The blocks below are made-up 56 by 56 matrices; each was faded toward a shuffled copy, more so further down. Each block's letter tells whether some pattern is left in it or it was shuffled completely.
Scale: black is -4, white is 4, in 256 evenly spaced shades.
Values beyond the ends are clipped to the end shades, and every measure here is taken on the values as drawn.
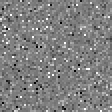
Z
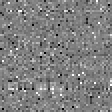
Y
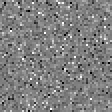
Z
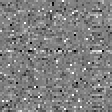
Y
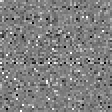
Y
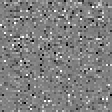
Y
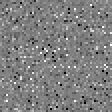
Z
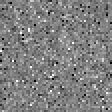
Z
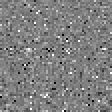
Y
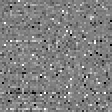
Y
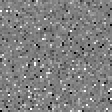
Z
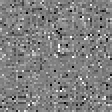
Y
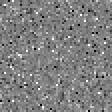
Z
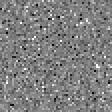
Z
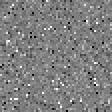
Z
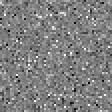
Z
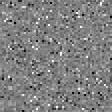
Z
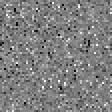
Z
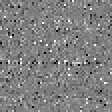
Y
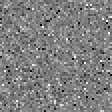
Z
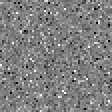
Z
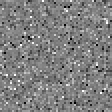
Z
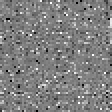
Y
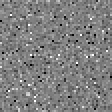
Z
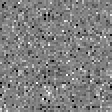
Y
